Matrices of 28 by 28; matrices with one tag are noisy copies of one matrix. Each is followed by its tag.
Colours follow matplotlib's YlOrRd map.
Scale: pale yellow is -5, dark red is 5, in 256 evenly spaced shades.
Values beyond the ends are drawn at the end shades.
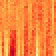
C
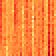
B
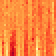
C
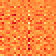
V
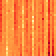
B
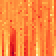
C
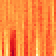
C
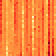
B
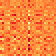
V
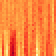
C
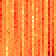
B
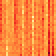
B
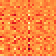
V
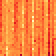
B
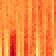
C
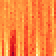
C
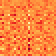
V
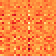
V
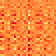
V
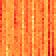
B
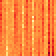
B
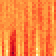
C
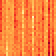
B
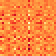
V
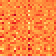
V
